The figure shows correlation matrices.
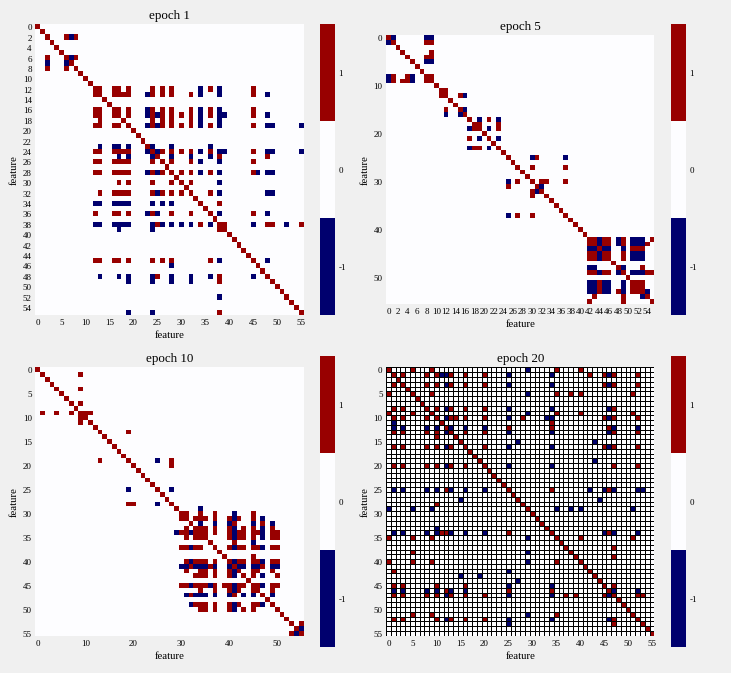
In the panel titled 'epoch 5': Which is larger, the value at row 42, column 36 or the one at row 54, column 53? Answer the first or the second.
the first
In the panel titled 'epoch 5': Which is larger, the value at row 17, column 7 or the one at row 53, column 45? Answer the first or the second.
the first
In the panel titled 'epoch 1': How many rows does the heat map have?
56
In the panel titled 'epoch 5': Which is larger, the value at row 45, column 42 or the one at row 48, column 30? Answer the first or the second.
the first
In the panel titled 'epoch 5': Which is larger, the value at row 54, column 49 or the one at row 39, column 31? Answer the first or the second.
the first
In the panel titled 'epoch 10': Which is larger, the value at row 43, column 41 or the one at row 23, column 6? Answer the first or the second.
the second
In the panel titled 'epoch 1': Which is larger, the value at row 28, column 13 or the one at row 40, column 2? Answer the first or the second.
the first
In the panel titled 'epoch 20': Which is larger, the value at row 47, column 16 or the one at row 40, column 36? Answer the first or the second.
the first
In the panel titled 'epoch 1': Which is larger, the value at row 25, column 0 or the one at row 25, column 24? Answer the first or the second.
the first
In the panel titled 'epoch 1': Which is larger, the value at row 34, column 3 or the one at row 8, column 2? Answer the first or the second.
the second
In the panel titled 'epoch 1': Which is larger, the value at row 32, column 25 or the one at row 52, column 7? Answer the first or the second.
the second
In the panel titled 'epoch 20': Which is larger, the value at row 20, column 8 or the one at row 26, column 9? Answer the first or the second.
the first
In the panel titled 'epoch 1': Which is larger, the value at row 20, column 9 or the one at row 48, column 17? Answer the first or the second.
the first
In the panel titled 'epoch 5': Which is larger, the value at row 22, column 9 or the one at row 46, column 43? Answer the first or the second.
the second
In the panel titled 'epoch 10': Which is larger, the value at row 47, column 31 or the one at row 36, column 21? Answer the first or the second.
the second
